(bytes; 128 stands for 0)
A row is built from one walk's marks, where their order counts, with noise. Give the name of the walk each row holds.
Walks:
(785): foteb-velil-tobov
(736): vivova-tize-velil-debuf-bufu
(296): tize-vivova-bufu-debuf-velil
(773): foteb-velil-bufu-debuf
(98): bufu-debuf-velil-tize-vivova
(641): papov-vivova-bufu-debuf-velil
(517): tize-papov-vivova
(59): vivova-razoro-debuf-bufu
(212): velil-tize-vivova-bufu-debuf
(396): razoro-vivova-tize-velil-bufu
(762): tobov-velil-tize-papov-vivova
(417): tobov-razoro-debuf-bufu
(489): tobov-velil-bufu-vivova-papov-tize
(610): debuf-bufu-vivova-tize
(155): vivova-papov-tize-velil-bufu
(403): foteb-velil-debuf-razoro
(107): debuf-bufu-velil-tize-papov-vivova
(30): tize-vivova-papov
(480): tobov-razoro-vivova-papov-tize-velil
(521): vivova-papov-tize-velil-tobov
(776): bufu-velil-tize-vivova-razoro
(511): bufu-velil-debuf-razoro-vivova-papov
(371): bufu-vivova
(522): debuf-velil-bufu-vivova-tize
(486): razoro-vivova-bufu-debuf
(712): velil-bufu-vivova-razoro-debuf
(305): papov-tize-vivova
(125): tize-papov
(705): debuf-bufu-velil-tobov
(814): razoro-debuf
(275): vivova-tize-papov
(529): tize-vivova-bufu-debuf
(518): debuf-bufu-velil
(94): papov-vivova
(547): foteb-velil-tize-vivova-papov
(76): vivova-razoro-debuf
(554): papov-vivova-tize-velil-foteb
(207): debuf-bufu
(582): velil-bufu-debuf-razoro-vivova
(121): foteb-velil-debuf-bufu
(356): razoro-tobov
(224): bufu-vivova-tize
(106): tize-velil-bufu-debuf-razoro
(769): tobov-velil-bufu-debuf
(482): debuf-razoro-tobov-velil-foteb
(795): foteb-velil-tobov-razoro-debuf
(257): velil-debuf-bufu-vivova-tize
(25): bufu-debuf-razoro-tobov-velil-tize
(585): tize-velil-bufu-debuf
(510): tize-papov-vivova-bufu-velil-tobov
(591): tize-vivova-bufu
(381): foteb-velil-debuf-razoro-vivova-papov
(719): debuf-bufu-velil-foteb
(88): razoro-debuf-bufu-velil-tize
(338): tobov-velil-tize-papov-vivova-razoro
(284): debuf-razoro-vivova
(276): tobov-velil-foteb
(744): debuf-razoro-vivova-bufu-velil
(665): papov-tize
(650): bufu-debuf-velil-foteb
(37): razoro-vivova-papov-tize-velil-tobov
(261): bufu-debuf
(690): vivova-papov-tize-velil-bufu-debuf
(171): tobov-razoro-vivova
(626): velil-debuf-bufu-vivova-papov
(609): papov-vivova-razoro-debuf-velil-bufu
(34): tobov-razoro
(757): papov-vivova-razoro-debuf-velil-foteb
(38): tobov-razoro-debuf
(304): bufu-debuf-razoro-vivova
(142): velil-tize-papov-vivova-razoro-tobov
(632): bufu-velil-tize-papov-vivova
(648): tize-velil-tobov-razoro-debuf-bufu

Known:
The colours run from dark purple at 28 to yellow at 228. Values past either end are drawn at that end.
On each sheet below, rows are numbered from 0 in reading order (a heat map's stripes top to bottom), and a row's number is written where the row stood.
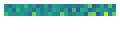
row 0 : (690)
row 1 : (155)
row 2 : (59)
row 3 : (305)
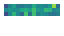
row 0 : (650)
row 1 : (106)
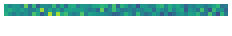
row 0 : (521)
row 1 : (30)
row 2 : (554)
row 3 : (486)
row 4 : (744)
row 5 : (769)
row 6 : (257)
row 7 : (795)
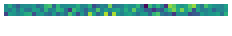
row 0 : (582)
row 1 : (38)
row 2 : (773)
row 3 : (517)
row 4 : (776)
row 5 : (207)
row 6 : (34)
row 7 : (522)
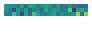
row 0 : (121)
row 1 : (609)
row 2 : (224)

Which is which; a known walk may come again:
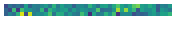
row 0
(371)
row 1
(632)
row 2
(296)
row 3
(171)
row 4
(34)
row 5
(257)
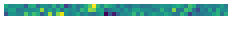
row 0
(480)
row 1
(30)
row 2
(591)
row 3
(356)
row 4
(304)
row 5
(212)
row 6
(403)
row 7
(98)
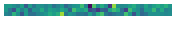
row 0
(121)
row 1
(511)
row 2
(585)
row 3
(207)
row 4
(773)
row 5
(338)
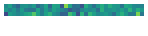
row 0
(582)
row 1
(155)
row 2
(518)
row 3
(690)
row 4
(757)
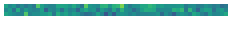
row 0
(641)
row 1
(522)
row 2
(396)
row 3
(769)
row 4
(88)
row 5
(37)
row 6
(142)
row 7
(25)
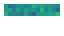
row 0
(648)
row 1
(547)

